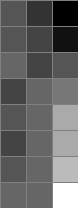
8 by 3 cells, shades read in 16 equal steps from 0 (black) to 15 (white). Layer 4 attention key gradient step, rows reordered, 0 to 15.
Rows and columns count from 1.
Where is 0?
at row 1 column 3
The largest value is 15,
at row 8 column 3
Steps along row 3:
down up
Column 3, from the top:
0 1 5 7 10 10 11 15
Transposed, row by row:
5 5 6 4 5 4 5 6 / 3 4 4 6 6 6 6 6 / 0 1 5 7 10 10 11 15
